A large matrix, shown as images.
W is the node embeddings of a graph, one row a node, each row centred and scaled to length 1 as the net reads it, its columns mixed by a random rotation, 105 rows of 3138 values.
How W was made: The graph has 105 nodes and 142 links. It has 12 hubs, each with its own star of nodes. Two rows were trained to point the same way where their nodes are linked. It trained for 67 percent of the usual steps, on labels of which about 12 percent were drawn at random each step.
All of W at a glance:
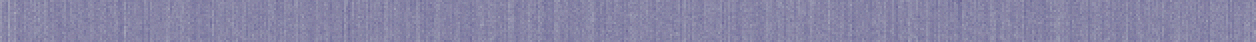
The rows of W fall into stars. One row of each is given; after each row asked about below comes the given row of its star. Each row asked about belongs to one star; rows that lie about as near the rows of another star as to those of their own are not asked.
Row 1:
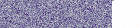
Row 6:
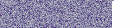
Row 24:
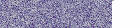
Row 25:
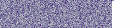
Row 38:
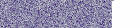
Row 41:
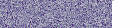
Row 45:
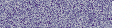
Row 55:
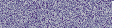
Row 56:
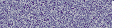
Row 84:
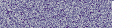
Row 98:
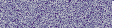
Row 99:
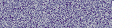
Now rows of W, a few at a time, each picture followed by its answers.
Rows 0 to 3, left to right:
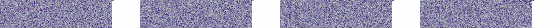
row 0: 99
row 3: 25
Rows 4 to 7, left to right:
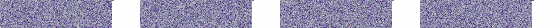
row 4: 1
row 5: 84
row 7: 84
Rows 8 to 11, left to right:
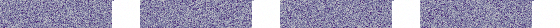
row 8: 55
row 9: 41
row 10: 84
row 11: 84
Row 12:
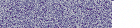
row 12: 1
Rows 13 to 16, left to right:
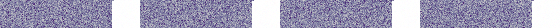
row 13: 56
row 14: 25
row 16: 38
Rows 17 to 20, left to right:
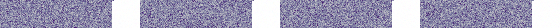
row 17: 56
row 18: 99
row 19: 98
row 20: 99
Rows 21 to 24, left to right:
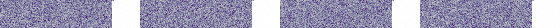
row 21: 25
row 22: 41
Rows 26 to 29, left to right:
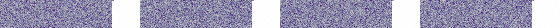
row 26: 6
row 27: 84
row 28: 1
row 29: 56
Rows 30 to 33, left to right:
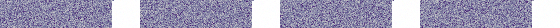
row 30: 84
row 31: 38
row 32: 98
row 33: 25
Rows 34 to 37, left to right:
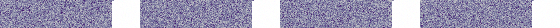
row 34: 25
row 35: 41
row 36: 38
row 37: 98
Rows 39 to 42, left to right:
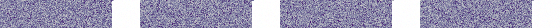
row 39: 25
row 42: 84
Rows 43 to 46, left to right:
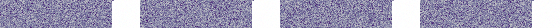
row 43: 6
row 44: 45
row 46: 38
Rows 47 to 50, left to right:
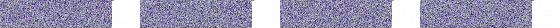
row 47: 25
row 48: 1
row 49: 41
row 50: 98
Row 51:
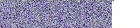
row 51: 25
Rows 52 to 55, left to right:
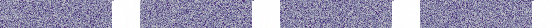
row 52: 45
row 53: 6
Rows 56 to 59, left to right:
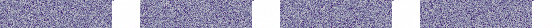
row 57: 45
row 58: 45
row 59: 99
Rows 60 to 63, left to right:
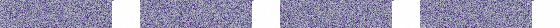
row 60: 6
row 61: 56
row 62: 99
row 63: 6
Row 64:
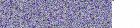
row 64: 25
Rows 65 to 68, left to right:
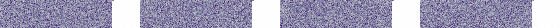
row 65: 6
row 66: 45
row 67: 1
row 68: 98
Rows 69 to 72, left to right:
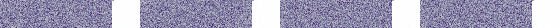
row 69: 55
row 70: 98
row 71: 25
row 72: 6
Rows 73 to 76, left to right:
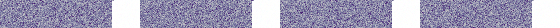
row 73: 98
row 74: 38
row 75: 24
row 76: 98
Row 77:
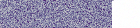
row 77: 84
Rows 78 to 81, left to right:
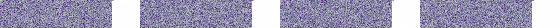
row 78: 41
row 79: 41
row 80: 41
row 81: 98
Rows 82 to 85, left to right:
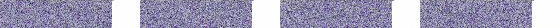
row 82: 24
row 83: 41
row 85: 38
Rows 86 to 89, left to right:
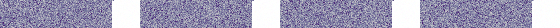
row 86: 55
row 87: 6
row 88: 56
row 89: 24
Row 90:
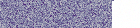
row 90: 38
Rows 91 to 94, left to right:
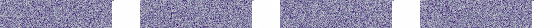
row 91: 45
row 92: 99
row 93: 6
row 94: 84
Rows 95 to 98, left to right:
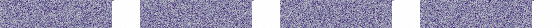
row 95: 6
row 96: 99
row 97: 45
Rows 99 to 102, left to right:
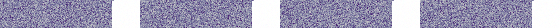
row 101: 41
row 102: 99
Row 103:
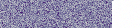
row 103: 24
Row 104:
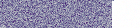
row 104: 98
